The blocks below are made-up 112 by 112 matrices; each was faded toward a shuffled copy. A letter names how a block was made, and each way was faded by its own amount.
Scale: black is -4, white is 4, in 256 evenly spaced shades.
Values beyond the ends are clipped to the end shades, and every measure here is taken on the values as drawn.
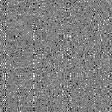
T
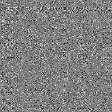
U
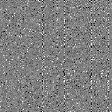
T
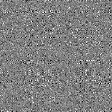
U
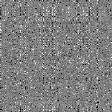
T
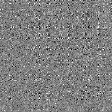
U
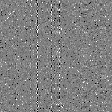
T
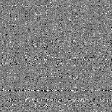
U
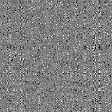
T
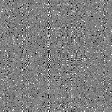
T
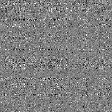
U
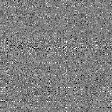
U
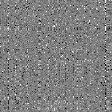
T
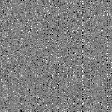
T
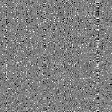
T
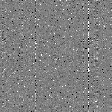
T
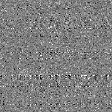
U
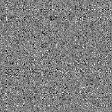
U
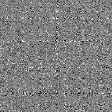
U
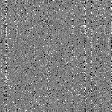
T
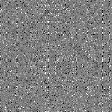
T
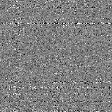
U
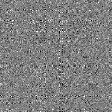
U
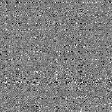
U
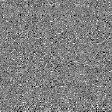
U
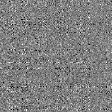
U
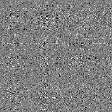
U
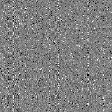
T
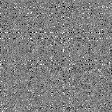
U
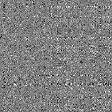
U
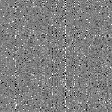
T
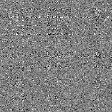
U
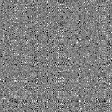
T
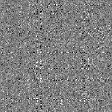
U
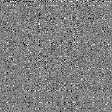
U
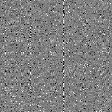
T
